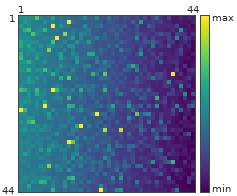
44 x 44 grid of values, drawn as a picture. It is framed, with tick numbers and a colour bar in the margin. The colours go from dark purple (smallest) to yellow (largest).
The ninth with the lowest average is the bottom right. No single row or column stands out from its neighbours. The grain is fine, like static. There are no regular stripes. On average the colour sits 30% of the way up the scale. Values rise toward the left.
